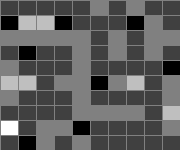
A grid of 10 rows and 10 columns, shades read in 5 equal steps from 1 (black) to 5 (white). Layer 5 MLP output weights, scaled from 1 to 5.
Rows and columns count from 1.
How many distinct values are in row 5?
3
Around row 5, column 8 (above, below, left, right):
2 4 2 2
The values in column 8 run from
1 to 4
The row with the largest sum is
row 6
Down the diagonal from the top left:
2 4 3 2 3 1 2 3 2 2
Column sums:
27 23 25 22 26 21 24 23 23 25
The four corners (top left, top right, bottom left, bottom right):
2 2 2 2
